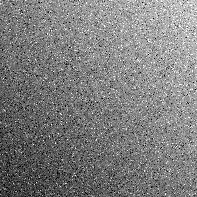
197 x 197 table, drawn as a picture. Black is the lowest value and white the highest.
The histogram is bell-shaped. The ninth with the highest average is the top right. No single row or column stands out from its neighbours. The grain is fine, like static. The field climbs toward the top right. Neither half mirrors the other. The bottom left is the ninth with the lowest average. On average the colour sits 50% of the way up the scale.
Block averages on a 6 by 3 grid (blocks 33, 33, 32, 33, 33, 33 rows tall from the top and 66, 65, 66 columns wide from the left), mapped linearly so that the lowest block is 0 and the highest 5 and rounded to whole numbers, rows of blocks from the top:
345 | 234 | 234 | 123 | 123 | 012
